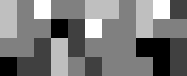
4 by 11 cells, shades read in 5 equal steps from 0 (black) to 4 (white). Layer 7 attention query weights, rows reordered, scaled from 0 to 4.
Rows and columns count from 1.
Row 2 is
3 2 2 0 1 4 2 2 3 2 2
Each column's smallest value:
0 1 1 0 1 1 2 2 0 0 1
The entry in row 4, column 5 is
2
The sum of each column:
8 7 8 8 6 10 9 8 8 6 5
